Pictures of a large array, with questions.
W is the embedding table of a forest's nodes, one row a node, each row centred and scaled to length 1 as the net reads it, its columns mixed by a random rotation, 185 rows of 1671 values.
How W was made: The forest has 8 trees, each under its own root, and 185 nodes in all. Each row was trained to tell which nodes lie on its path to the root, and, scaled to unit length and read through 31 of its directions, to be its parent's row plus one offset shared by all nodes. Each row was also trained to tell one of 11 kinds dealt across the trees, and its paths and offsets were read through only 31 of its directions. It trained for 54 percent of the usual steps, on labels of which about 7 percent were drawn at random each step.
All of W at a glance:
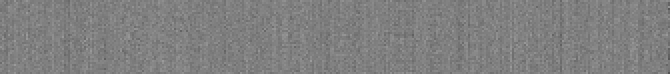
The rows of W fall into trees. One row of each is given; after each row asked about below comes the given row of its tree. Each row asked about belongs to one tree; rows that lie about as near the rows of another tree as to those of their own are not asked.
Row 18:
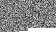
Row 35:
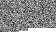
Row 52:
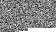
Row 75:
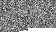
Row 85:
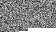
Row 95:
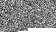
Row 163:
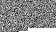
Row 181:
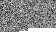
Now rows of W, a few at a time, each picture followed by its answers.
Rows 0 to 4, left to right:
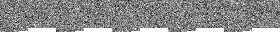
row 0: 95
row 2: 85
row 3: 52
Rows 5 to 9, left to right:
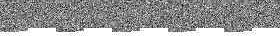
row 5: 52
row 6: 35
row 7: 85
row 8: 95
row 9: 18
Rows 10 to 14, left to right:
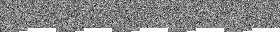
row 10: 35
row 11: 163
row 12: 18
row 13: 35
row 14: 75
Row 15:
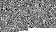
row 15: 75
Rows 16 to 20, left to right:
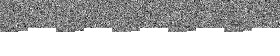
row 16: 95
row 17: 18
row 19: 75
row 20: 181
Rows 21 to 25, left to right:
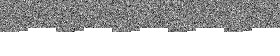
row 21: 18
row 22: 163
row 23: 163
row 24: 35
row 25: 75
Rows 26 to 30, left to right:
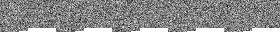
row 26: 75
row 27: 181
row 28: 52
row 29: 85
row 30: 85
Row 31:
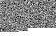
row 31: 35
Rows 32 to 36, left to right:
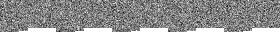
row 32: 52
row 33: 35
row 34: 52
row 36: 85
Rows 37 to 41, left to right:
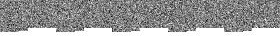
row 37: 95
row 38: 75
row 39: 35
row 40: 85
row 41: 18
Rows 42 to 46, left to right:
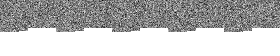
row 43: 85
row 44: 75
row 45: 52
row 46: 85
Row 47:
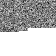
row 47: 35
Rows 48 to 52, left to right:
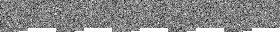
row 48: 95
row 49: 75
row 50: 85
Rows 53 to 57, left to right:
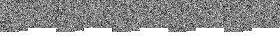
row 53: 163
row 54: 75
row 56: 95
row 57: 85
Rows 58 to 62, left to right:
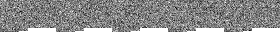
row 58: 35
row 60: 163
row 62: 18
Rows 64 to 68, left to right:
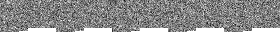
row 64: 181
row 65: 52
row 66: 35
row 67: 75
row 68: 52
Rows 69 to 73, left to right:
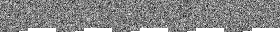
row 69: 181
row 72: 163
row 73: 163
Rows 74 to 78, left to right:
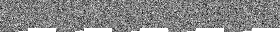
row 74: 95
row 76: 18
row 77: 52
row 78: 85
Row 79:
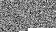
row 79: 18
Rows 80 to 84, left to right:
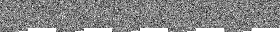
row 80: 35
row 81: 75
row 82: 75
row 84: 52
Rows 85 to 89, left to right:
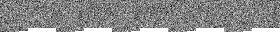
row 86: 35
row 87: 35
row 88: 85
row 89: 85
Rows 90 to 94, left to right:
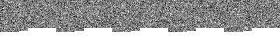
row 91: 75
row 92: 75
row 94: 35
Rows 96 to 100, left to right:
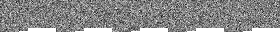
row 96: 85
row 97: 35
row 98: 163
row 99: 35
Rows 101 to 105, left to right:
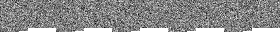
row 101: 85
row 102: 85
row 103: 163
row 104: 163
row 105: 75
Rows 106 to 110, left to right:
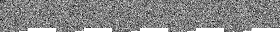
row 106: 181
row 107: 163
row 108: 18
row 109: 75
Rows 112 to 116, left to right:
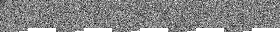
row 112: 85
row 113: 35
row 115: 18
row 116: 18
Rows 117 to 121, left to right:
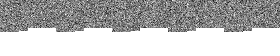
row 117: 52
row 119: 75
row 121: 85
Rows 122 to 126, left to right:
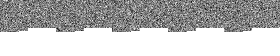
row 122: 35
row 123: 18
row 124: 35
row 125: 35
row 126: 52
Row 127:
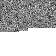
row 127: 85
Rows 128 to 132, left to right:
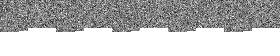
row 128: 75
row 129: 85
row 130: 18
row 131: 18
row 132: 85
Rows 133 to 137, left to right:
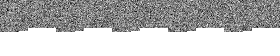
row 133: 75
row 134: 85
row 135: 35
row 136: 18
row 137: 163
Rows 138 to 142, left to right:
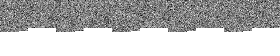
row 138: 85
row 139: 85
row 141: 85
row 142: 18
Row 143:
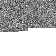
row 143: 95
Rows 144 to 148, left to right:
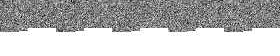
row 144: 35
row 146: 18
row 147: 18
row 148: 35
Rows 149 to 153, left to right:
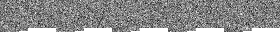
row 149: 85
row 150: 75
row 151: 35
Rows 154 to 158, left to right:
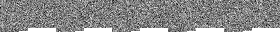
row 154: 52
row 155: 18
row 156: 163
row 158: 75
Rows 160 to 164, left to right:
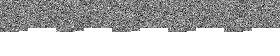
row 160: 85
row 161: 95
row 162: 35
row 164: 163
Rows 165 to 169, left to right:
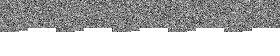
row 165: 35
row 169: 75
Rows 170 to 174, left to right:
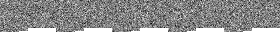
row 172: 85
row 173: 75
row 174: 163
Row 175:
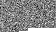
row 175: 52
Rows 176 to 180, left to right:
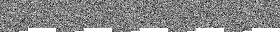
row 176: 75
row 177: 35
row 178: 35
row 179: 18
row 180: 163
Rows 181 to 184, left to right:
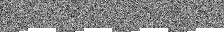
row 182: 163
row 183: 163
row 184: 18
